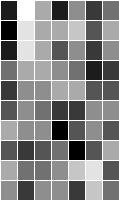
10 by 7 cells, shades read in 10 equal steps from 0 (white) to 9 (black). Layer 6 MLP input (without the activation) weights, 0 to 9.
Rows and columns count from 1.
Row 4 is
5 3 3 4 5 8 7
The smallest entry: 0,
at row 1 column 2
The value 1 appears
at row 2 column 2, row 3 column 2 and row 9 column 6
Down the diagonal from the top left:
8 1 3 4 3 4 6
